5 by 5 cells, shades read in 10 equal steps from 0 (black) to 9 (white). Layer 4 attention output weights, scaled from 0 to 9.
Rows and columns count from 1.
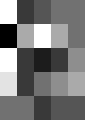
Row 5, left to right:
4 4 2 3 3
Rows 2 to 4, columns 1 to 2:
0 6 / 9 2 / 8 2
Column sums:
30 16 19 20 22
